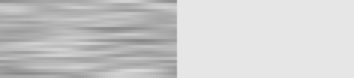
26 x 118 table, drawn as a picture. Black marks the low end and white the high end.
It is made of 1 by 2 panels. Panel 1,1: high, streaked across. Panel 1,2: very high, flat.
